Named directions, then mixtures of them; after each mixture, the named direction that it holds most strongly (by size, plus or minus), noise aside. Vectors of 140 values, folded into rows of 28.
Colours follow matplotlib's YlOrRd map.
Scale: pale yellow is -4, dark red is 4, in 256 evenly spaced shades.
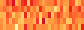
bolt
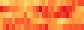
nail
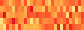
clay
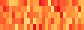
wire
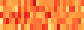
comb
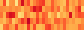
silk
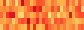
silk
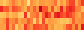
nail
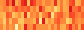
bolt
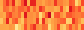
bolt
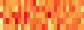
comb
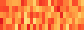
wire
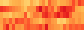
nail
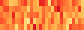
wire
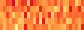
bolt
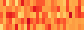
silk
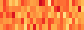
wire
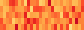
wire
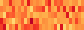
clay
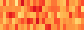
silk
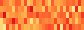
clay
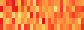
comb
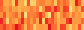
bolt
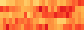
nail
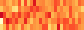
comb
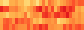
nail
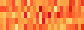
bolt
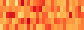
silk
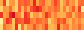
comb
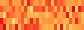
clay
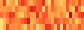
silk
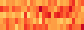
nail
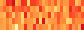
bolt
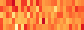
bolt
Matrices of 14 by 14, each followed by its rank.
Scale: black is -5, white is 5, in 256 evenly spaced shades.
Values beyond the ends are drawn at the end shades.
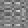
two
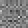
three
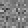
three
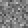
full rank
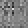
three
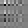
one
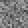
full rank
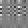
one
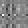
two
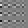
one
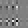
one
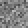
full rank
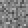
full rank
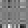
one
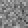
full rank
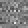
three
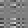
one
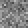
full rank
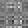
two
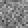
full rank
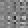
two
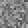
full rank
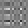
one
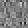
three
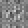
three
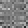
two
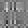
two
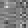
two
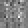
three
